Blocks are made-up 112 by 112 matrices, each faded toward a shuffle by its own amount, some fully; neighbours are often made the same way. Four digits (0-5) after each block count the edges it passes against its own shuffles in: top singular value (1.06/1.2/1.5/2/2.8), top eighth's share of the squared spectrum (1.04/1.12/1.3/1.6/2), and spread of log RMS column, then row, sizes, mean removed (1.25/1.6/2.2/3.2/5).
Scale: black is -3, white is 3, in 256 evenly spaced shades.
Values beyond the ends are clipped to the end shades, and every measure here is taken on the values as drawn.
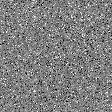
1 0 0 0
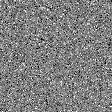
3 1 0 0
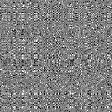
5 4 3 3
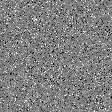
0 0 0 0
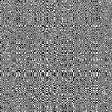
5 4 4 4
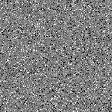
4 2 1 1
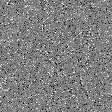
1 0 0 0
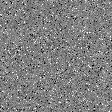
0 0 0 0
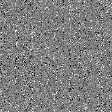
1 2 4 0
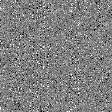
1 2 3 0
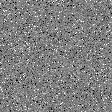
0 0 0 0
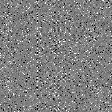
4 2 2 1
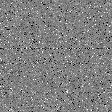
2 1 0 1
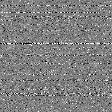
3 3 0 4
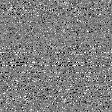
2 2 0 3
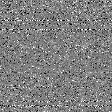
2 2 0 3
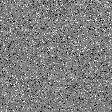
0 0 0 1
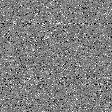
1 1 0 2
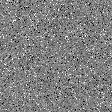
0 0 0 0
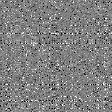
4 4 2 3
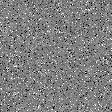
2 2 0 1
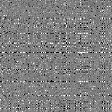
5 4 3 3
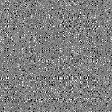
4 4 3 3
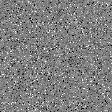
3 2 1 1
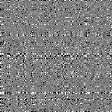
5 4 3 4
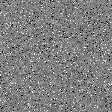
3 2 0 0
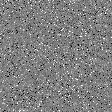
1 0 0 0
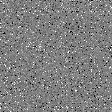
3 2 1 1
